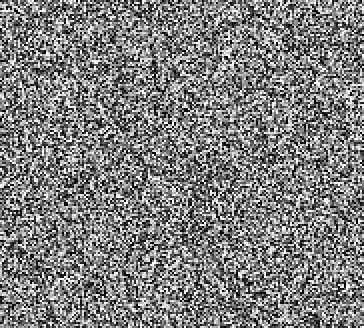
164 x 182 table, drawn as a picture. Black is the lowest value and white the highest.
No row or column stands out. Neither half mirrors the other. On average the colour sits 50% of the way up the scale. No seam splits the table. The histogram is flat. The texture is fine-grained noise. There are no regular stripes.
